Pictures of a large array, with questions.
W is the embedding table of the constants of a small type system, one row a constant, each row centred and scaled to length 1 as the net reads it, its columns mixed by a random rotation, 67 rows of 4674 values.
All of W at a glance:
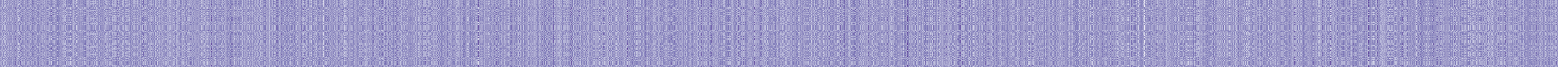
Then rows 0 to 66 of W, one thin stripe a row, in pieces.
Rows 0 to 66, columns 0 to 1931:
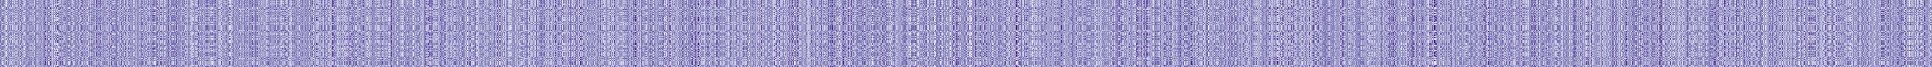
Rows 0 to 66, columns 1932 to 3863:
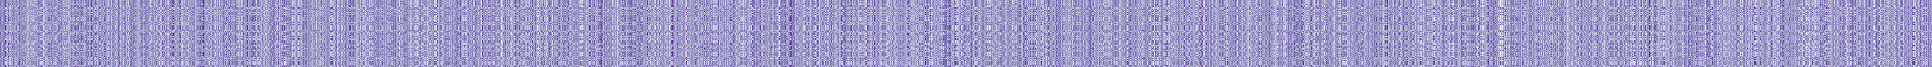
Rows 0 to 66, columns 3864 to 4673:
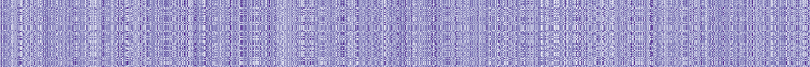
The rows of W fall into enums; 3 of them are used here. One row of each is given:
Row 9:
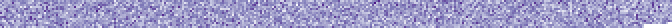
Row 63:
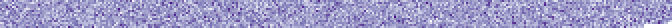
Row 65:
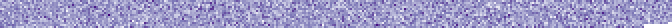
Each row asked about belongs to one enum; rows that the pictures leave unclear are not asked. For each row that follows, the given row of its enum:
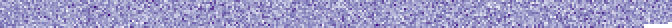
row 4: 65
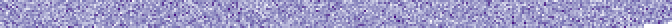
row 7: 63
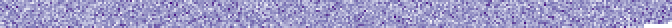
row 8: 63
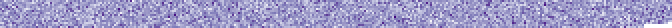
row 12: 63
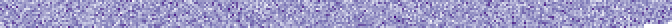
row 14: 63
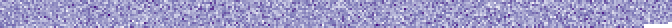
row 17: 65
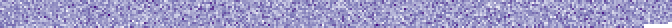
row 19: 65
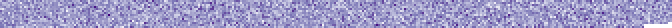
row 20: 65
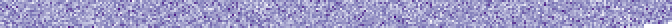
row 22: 63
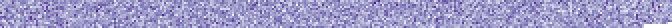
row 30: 9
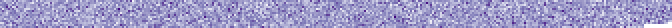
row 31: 63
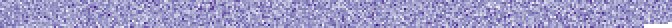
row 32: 65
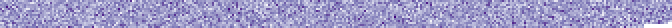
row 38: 63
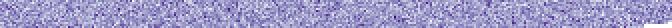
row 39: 63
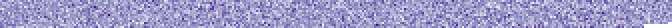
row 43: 65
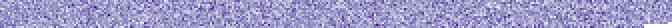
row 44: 65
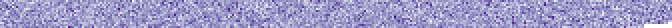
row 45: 63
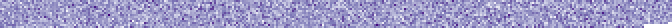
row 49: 65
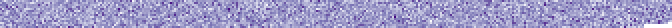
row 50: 63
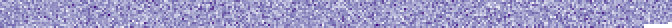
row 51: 65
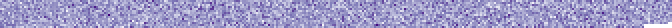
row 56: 65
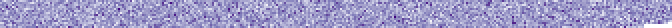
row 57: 63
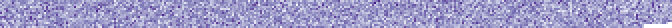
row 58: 9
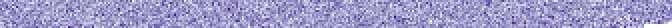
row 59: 63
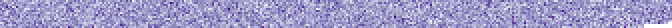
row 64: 63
